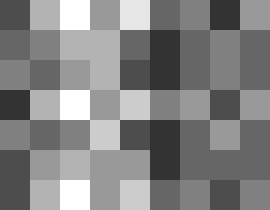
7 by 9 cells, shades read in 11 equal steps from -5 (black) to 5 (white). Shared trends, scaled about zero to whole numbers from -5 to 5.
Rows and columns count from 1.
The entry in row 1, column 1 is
-2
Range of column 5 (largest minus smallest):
6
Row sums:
7 -3 -5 8 -4 -3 6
